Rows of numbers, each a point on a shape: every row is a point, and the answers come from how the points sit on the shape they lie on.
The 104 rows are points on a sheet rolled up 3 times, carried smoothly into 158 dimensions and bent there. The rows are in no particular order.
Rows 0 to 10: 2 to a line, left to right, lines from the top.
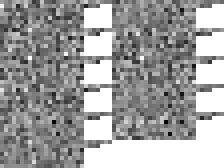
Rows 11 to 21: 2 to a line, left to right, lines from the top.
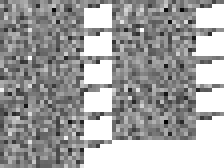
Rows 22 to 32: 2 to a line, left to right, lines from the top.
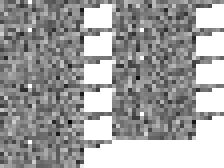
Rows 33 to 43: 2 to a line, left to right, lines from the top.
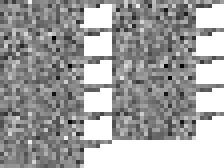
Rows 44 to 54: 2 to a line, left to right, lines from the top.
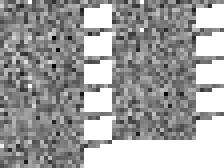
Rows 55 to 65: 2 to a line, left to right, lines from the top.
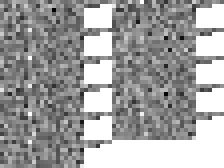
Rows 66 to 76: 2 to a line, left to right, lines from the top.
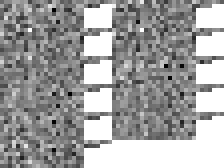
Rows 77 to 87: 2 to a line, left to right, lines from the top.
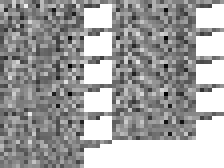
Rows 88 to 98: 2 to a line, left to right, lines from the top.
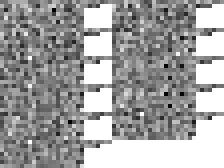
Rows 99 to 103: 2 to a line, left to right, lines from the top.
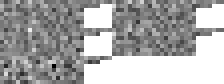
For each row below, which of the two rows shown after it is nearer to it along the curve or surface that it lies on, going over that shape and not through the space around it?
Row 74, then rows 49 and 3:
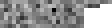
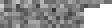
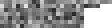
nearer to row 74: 49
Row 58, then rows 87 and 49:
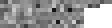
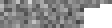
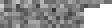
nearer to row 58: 49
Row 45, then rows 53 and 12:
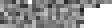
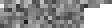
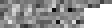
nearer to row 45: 53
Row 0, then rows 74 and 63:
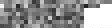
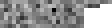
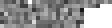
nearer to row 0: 74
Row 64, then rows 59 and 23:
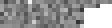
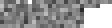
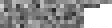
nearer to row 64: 59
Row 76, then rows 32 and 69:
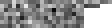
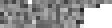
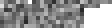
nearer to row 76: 69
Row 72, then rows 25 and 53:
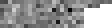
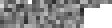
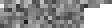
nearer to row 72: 53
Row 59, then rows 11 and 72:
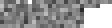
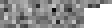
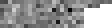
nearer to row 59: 72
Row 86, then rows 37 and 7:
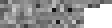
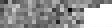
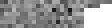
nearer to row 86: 37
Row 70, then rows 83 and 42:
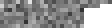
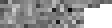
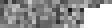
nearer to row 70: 42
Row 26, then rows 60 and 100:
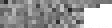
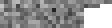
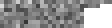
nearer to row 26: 60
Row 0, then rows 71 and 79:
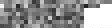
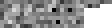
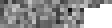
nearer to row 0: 71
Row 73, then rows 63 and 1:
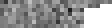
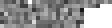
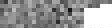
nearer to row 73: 1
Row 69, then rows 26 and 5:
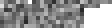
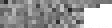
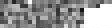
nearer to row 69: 5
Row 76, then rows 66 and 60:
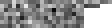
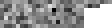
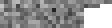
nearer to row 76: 66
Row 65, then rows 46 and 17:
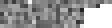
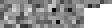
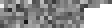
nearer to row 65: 17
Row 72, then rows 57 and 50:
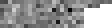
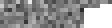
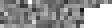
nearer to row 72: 50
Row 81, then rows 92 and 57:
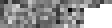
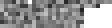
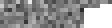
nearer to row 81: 92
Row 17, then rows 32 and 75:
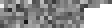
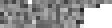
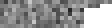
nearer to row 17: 32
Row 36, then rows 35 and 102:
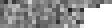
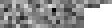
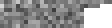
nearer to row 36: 102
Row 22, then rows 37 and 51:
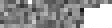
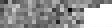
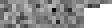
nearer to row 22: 37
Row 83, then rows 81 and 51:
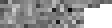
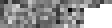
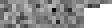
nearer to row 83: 51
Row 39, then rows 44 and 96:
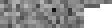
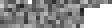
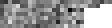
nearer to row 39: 44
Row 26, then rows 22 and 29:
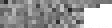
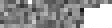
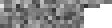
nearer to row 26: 22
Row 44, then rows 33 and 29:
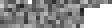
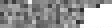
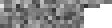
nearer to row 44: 29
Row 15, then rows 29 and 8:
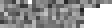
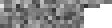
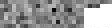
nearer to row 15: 29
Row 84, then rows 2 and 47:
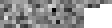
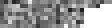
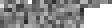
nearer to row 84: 2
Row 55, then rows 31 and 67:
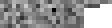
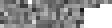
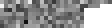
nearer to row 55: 67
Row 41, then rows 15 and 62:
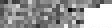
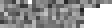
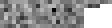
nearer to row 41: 15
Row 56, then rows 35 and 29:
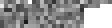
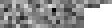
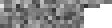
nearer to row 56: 29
